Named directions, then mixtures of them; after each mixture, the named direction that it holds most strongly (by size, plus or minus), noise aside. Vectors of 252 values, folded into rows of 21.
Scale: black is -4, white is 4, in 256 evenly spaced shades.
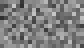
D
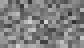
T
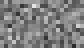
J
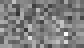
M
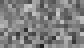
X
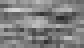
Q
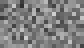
D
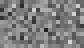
D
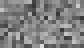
X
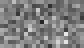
M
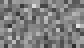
J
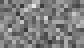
J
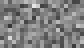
J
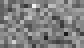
M
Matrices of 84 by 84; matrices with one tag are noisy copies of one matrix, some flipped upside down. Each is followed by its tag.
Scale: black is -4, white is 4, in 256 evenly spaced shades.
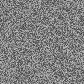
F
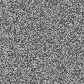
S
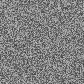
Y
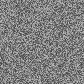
F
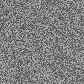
F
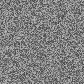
S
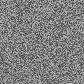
F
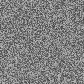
Y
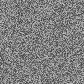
F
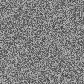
Y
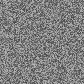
S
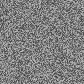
F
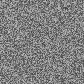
Y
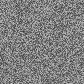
F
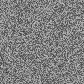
F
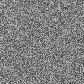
Y
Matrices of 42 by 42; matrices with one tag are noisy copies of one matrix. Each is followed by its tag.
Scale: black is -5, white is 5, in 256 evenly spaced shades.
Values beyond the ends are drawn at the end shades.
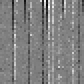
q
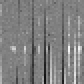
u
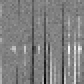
u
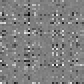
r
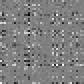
r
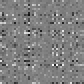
r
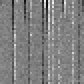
q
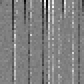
q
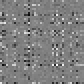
r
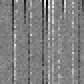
q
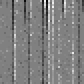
q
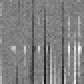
u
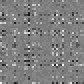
r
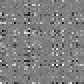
r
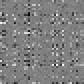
r
